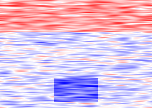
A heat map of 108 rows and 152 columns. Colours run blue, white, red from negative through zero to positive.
Ninth with the lowest average: bottom middle. Seam: horizontal, 30% of the way down, the top part higher. Odd patch: lower, in the bottom middle.
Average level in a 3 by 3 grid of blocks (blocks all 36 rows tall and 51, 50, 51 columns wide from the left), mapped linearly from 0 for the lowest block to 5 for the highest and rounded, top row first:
5 5 5 / 2 2 2 / 2 0 2
